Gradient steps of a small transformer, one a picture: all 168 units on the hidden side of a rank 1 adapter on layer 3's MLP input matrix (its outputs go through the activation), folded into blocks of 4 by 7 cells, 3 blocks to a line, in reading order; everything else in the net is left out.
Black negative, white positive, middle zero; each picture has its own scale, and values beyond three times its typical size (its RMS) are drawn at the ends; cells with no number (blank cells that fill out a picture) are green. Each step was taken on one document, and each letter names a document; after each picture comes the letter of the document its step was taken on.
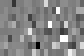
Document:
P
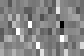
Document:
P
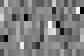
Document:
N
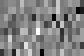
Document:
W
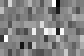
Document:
N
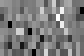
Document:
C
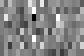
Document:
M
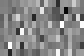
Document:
C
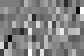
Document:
W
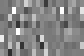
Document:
C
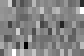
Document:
W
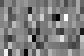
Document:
W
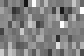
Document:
C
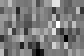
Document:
N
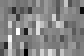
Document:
W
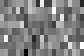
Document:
M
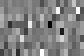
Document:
P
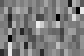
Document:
W
